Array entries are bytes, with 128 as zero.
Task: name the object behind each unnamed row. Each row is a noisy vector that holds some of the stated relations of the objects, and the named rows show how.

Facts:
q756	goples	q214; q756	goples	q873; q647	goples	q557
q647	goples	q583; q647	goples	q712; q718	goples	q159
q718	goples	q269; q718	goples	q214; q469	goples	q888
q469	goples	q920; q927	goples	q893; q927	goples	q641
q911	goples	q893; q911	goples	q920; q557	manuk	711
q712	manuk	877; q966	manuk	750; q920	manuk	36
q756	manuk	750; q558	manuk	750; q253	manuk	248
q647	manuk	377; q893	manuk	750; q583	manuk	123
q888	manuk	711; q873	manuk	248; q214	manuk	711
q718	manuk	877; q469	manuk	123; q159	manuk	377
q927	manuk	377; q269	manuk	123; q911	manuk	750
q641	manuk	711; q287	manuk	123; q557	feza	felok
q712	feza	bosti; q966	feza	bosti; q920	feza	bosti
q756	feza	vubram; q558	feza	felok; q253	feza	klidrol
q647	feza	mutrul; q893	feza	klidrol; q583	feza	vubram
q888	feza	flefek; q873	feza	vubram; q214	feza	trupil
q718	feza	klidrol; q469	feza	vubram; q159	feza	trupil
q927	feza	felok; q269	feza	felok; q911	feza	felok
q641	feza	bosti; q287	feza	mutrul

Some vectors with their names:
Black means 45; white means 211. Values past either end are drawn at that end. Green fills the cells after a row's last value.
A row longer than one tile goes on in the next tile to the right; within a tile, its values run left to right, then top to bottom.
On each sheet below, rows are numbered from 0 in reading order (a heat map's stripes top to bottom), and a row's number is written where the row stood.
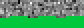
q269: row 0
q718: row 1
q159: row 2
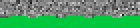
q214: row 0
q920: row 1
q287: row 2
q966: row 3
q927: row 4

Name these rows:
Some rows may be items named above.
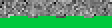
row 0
q888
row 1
q583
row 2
q873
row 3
q557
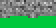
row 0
q253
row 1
q287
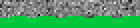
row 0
q893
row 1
q558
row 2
q287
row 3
q756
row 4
q159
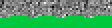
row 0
q920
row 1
q469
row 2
q927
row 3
q641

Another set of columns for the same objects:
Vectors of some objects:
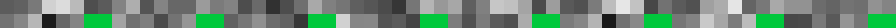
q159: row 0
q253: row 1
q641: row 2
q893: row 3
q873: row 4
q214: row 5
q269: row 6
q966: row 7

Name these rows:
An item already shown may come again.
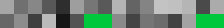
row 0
q469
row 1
q873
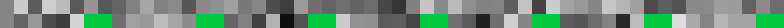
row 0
q718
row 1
q558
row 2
q469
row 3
q893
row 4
q583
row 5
q756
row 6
q287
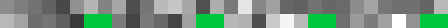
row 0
q888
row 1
q873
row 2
q647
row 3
q557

